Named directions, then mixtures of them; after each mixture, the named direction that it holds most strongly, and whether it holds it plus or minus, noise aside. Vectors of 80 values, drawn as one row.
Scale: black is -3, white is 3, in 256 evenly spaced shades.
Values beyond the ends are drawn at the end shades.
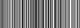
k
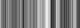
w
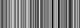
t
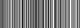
k, plus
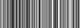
t, minus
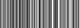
t, minus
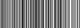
k, plus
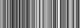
t, minus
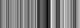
w, minus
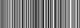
k, plus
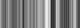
w, plus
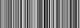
k, minus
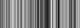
w, minus
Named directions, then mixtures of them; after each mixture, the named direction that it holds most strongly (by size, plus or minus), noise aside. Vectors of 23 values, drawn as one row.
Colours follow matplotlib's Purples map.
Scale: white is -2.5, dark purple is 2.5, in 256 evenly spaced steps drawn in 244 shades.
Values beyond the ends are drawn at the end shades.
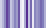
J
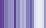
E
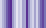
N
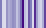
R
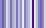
R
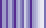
E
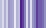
E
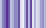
J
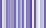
R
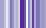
J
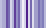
J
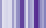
E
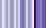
E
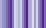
N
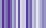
E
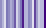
R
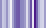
N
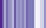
E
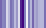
J
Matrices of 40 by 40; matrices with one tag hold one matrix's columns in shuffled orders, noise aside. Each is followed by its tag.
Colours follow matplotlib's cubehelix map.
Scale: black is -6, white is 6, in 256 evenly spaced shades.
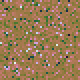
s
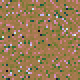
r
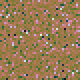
r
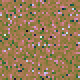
r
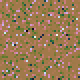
r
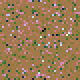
r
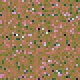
r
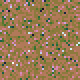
s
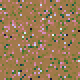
r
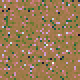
s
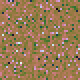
s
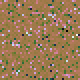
r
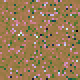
r
